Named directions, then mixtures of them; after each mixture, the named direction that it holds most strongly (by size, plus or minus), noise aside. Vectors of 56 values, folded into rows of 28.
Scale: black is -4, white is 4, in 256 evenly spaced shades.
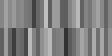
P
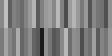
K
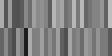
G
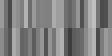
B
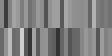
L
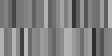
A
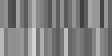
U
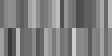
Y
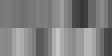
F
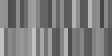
U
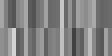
Y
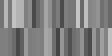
G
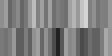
F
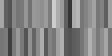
B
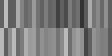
U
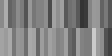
U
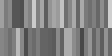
G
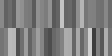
Y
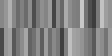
B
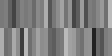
A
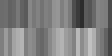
F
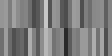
P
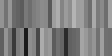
G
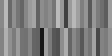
K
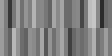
B
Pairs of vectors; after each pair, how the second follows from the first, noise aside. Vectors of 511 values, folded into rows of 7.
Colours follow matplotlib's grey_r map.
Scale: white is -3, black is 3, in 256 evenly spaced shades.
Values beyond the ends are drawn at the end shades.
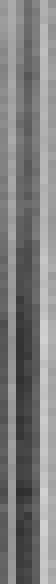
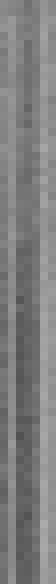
shrunk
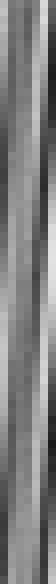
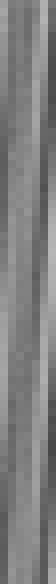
shrunk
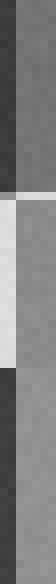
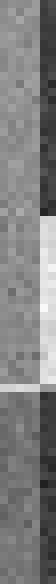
reversed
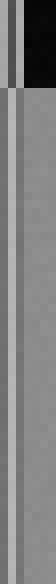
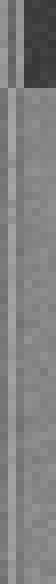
shrunk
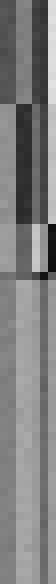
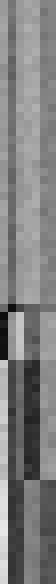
reversed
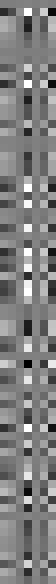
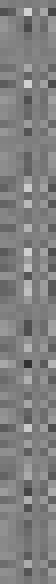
shrunk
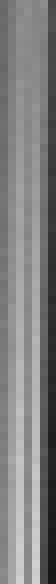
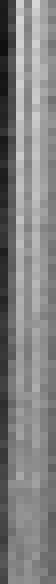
reversed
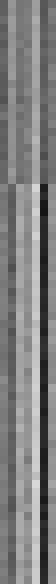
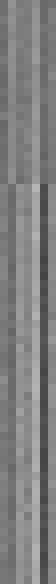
shrunk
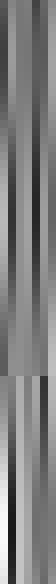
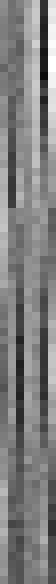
reversed
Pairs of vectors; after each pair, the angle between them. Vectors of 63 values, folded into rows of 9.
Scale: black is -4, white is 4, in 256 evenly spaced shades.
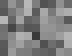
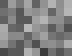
orthogonal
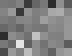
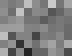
nearly opposite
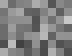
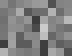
nearly parallel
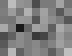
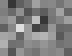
nearly opposite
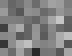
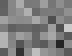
partly opposed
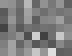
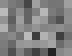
nearly opposite
